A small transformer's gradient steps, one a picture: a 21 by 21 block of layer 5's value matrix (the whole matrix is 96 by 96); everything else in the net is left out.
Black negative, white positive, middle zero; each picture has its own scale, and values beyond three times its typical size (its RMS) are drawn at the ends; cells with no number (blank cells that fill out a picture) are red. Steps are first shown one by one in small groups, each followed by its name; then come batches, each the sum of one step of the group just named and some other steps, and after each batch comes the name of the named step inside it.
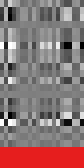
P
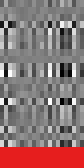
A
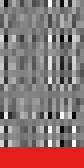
A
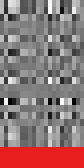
P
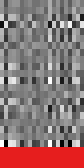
A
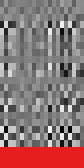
A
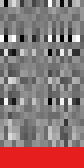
P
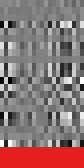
A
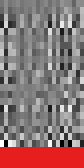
A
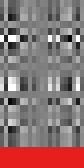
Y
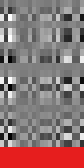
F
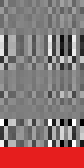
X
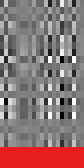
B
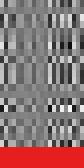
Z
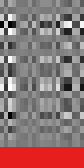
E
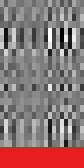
Z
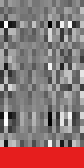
E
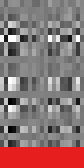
Y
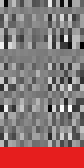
Z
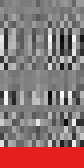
X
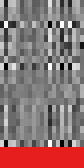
Z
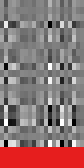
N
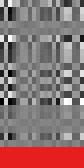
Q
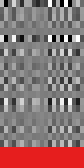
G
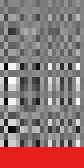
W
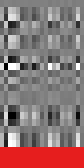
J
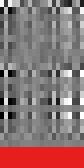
Q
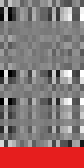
Q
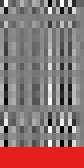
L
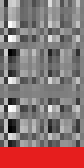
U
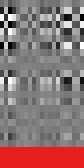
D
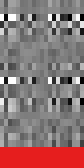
U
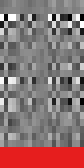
U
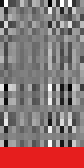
L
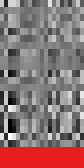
U
